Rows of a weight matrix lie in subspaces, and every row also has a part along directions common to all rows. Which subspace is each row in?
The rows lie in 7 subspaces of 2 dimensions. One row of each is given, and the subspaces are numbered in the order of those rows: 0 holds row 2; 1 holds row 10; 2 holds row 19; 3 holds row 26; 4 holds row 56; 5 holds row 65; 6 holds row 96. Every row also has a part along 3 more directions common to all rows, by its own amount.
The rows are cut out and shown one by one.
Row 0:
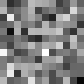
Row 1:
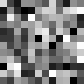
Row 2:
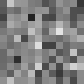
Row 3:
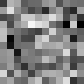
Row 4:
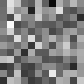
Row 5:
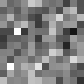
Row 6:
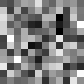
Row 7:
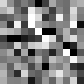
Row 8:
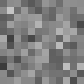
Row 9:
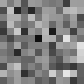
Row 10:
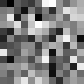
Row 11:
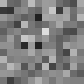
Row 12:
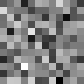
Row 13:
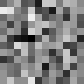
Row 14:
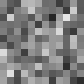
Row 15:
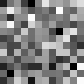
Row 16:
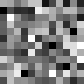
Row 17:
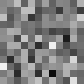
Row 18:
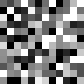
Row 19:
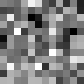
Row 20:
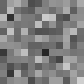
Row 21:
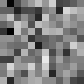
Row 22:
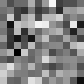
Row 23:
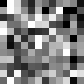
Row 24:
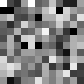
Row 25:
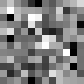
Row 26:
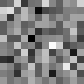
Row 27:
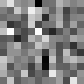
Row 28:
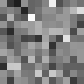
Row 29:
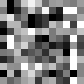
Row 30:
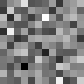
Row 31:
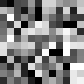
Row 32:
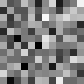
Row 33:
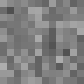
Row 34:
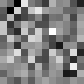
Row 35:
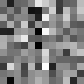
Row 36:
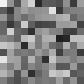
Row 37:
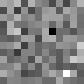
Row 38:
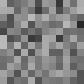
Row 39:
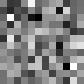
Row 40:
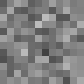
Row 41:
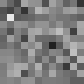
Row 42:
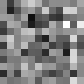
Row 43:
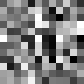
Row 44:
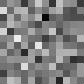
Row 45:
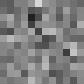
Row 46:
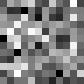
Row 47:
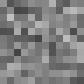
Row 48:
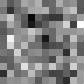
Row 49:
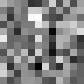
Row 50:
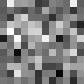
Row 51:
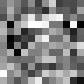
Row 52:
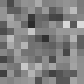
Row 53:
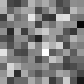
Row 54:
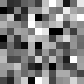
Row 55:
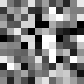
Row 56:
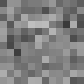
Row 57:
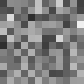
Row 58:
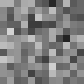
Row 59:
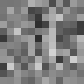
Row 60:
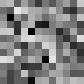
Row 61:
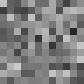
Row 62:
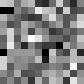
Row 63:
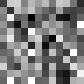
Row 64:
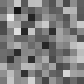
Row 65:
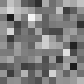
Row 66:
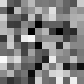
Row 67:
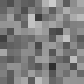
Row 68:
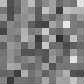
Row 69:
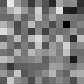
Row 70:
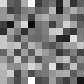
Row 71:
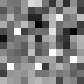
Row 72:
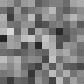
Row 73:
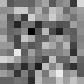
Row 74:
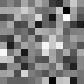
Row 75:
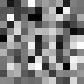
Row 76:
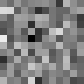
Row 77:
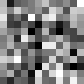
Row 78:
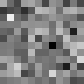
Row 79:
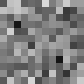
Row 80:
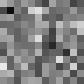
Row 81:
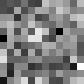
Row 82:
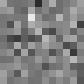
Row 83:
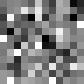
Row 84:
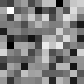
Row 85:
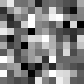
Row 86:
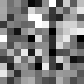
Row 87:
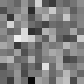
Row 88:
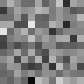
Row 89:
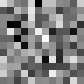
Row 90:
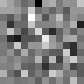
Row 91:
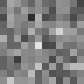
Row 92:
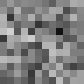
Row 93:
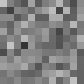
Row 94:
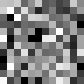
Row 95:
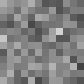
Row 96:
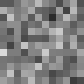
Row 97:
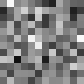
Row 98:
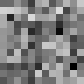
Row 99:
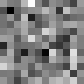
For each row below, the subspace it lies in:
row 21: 5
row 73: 0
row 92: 0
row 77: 0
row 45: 5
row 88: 1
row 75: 2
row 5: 2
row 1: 3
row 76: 1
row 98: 0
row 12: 6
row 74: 6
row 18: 6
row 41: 3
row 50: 0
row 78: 3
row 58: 1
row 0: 6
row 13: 5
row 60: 3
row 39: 2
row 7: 5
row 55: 2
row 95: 1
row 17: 3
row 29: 4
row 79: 5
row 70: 1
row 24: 5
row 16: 3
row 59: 2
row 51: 4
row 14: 6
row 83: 0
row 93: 6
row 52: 4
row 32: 6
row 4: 3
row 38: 1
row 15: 1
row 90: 5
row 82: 5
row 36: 1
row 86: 2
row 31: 2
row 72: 0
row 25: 5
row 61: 3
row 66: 0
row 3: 4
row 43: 2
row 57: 1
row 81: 1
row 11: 5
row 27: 5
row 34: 3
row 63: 5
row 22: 4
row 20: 6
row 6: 0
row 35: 5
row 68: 4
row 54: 1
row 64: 3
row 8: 0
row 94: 1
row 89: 5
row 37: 3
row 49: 2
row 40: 6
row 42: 4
